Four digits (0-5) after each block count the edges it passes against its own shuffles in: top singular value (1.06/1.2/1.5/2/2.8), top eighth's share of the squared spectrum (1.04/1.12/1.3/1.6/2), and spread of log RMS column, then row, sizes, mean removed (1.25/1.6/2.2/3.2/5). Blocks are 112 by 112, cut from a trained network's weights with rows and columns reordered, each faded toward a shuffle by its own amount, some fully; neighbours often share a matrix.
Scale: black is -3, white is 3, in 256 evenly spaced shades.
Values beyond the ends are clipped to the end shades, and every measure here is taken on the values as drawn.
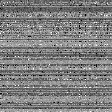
5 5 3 3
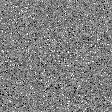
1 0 0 0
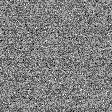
1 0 0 0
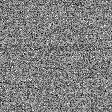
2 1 0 0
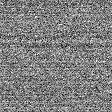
3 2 0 0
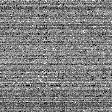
5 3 2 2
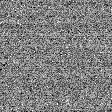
2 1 0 0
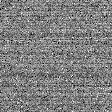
3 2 1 0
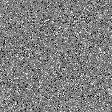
2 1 0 1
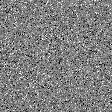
0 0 0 0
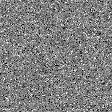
2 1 0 1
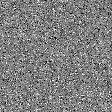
1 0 0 0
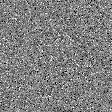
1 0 0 0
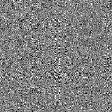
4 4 3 2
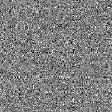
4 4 2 2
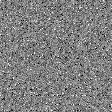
2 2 0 1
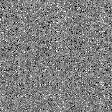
2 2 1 2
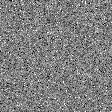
0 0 0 0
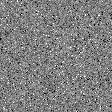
0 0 0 0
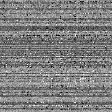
5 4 2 3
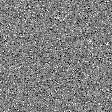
1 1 0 0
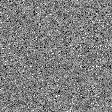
1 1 0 1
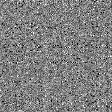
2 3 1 2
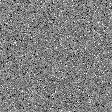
0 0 0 0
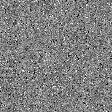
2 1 0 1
